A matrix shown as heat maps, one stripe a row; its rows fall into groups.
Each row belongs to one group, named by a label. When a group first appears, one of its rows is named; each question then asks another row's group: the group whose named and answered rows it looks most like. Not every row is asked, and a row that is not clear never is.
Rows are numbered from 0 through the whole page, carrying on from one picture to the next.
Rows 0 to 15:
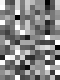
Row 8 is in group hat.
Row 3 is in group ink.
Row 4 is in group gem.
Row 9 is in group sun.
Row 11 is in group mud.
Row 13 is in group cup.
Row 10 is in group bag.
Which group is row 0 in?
gem
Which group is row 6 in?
bag
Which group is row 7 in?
cup
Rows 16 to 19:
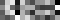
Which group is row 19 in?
bag
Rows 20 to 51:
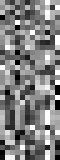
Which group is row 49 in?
bag
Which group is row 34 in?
hat
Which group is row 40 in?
bag
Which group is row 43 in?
cup
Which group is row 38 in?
sun
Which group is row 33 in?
gem
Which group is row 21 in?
ink
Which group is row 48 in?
mud
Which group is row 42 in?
cup
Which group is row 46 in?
ink
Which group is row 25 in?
ink
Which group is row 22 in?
cup
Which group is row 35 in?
ink
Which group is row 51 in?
mud
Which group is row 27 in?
ink
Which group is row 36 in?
ink
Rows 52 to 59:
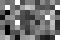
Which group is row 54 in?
sun
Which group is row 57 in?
sun
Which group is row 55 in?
mud
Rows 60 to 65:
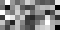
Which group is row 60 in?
hat
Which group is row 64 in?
cup
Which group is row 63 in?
mud
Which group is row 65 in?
sun
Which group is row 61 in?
sun
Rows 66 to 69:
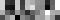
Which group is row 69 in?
mud
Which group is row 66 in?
gem
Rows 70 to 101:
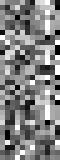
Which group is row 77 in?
gem
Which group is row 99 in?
gem
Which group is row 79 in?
sun
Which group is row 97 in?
sun
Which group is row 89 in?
ink
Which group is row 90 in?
sun
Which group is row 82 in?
cup
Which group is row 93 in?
cup
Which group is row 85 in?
sun
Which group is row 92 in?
cup
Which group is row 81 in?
ink
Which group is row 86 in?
gem
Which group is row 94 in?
gem
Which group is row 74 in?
cup
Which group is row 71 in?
sun
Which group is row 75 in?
cup
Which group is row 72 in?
cup
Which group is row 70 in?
sun
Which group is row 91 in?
cup
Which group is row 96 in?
sun
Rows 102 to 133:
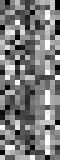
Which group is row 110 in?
cup
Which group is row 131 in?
mud
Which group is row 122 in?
cup
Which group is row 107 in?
mud
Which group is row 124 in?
mud
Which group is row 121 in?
cup
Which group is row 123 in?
sun
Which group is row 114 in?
ink
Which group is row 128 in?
ink
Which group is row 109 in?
ink
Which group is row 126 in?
sun
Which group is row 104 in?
mud
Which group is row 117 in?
hat
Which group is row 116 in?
mud
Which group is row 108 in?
mud
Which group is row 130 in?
cup
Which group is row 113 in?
gem
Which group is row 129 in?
mud
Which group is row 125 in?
mud
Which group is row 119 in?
sun
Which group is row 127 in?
gem
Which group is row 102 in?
sun
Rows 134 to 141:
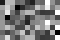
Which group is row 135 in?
ink
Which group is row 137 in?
sun
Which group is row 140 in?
bag
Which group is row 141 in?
hat
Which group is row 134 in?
mud
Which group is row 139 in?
ink
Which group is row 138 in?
cup
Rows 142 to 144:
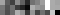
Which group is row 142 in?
cup
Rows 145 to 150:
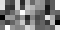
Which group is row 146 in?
gem
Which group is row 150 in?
hat
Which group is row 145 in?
gem
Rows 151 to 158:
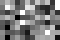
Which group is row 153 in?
bag
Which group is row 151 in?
ink
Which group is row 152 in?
hat
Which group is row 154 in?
ink
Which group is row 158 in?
sun
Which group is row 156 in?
sun
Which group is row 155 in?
bag
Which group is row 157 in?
cup
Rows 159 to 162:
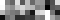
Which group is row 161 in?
sun
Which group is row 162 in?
mud
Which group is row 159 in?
gem
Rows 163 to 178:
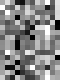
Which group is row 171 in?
ink
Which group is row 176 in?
gem
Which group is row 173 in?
hat
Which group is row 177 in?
ink
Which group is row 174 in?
sun
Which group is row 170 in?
mud
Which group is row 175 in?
ink
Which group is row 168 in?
sun
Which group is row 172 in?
ink
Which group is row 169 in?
cup
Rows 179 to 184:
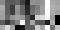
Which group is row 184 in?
ink
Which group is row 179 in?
cup
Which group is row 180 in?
cup
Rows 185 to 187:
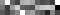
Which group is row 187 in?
bag
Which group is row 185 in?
hat
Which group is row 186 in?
sun
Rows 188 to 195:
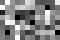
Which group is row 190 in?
mud
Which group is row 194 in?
sun
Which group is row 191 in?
ink
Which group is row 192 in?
mud
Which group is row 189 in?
gem
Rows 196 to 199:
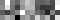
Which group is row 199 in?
ink
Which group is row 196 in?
hat
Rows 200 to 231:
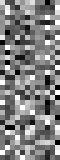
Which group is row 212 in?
sun
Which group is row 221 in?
bag
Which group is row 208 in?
mud
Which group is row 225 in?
gem
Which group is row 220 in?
gem
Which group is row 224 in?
mud
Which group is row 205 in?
cup
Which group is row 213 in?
hat
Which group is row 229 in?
hat
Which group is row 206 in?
sun
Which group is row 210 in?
sun
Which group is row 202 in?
hat
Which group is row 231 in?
bag
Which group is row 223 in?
sun
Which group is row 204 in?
hat
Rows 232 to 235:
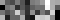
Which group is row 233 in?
mud
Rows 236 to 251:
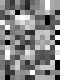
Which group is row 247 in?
hat
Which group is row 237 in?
cup
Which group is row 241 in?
hat
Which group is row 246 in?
hat
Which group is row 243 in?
ink
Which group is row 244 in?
sun
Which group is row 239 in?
bag
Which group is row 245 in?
ink
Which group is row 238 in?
mud
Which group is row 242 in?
sun
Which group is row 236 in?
cup
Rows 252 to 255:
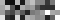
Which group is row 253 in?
hat
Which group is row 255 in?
gem
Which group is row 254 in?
cup
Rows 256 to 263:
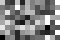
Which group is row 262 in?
hat
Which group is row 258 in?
hat
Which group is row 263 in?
mud
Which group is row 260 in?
ink
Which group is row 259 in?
cup
